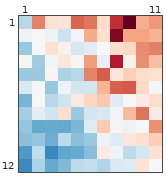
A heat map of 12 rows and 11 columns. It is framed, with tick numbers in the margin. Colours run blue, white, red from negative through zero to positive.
The bottom left is the calmest part. The ninth with the lowest average is the bottom left. The top right is the ninth with the highest average. Values rise toward the top right.
